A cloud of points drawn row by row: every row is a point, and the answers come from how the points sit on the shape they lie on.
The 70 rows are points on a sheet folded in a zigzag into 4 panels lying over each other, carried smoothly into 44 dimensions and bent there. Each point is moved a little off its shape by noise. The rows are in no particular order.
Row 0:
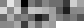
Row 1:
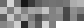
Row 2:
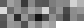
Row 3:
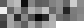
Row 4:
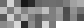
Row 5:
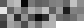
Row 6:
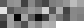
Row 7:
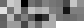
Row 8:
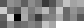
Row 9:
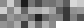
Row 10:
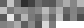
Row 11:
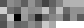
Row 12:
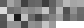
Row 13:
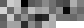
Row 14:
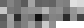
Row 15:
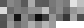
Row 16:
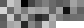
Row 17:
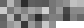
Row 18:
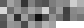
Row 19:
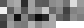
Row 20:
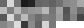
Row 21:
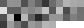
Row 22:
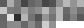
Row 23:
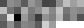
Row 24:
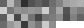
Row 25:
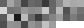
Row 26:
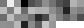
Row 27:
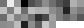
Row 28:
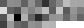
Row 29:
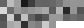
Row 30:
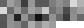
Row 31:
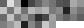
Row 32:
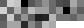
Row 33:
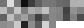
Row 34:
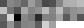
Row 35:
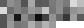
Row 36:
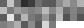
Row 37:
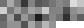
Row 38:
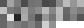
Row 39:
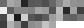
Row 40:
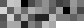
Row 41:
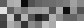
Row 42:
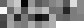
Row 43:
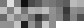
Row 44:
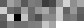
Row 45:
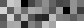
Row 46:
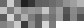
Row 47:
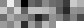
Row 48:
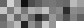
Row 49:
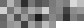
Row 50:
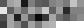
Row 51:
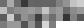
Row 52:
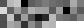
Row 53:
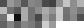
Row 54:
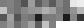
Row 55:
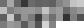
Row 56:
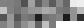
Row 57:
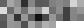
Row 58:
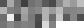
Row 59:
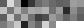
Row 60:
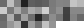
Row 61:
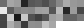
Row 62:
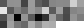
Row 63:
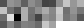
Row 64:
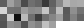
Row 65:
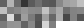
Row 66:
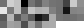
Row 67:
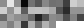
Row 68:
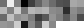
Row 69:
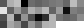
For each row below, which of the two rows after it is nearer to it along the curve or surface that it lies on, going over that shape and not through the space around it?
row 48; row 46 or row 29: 46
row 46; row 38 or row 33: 33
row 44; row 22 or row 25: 25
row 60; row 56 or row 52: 56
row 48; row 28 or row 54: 54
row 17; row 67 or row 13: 67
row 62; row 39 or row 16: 39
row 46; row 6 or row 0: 0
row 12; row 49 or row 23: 23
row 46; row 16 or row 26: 26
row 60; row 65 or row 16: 65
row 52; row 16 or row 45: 45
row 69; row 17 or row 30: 30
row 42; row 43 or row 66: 66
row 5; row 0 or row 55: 0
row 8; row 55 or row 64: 64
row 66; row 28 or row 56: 28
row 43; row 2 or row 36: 36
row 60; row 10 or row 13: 10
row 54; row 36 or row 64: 36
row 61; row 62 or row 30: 62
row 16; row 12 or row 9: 12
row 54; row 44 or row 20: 20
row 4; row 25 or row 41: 25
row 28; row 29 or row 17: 29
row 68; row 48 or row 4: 4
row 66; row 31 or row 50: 50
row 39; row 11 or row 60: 11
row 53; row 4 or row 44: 44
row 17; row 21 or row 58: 58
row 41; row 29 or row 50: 50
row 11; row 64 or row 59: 64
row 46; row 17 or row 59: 59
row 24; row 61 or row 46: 46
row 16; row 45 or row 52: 45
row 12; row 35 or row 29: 29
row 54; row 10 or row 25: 10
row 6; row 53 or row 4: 53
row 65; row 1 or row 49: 1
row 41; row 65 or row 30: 30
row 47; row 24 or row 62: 24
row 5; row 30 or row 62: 62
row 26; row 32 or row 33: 33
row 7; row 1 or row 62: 62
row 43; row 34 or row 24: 24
